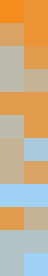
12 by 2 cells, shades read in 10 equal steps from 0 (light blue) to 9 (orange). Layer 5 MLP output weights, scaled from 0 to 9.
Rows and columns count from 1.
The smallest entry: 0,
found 3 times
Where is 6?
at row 2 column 1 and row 8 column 2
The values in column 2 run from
0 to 8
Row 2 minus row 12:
4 8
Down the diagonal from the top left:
9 8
